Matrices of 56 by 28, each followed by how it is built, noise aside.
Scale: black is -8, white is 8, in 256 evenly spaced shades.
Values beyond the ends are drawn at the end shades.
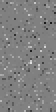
sparse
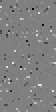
sparse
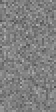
noise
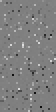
sparse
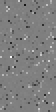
sparse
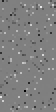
sparse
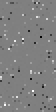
sparse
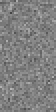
noise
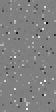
sparse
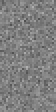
noise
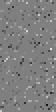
sparse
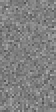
noise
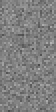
noise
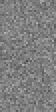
noise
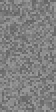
noise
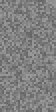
noise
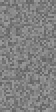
noise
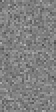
noise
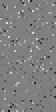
sparse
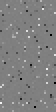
sparse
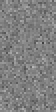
noise
